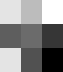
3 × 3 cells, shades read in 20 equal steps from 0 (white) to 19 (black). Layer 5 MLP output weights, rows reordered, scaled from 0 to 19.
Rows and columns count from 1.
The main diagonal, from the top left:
2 11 19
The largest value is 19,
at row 3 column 3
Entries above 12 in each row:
0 1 2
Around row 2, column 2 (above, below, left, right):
5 13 12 15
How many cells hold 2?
2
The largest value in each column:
12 13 19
